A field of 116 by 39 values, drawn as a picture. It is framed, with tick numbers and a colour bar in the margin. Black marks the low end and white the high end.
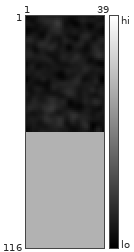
The table splits into 2 rows of 1 panel. Panel 1,1: very low, blotchy, faint in contrast. Panel 2,1: high, flat.
